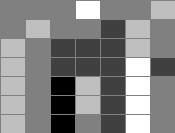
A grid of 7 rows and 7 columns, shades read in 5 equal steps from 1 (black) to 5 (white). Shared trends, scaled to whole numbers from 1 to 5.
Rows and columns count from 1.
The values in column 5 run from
2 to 3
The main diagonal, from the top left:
3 4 2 2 2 5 3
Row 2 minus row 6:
-1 1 2 -1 0 -1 0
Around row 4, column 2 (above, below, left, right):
3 3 4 2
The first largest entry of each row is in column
4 2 1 6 6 6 6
